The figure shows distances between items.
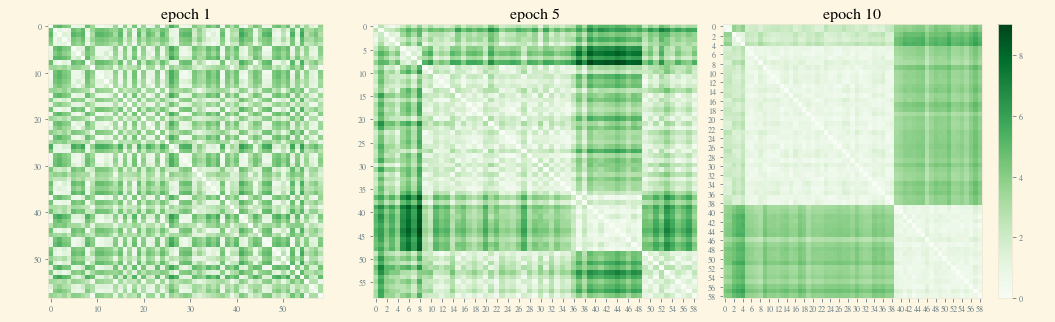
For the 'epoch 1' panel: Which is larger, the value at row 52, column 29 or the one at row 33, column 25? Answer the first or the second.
the second
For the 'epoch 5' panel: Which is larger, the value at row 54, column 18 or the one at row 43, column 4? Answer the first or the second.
the second
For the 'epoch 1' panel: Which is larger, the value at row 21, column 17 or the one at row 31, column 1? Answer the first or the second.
the second
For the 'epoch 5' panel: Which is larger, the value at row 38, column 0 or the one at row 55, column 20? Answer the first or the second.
the first
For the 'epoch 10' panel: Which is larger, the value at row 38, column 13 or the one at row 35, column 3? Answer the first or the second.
the second
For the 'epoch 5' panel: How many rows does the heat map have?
59
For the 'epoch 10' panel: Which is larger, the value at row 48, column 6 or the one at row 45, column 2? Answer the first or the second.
the second
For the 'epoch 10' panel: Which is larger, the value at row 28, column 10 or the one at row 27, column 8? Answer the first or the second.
the second
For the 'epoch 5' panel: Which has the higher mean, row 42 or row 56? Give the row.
42
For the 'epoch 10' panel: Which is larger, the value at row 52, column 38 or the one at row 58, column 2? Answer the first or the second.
the second
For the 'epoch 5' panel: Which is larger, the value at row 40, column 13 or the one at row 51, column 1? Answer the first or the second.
the second
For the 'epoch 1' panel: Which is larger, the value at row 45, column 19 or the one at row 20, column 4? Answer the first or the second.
the first
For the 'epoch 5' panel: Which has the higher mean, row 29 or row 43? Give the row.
43
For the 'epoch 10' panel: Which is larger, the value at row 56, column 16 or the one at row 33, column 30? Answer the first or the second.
the first
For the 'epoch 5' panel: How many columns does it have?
59
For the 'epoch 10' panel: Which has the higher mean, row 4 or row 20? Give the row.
4
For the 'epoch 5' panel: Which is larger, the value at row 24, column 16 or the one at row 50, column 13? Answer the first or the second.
the second
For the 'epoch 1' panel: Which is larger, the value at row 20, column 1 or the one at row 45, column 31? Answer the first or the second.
the first
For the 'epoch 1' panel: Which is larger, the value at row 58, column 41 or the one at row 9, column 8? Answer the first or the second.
the first
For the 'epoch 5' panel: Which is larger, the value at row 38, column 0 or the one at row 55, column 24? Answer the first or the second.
the first
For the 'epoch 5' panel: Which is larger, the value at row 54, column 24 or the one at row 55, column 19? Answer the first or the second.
the first
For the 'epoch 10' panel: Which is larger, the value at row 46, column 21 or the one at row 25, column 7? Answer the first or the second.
the first
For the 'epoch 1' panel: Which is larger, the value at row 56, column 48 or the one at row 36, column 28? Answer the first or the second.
the second
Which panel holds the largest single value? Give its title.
epoch 5
